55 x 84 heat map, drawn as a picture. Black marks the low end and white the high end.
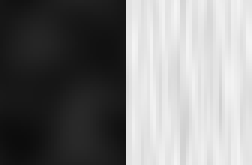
It is made of 1 by 2 panels. Panel 1,1: very low, smooth, faint in contrast. Panel 1,2: very high, streaked downward, faint in contrast.
